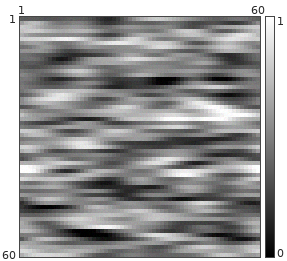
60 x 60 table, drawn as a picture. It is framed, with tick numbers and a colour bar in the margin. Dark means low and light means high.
Mirror symmetry: none. Histogram: bell-shaped. Average level on the scale: 50%. Grain: streaks across. Slope: none.
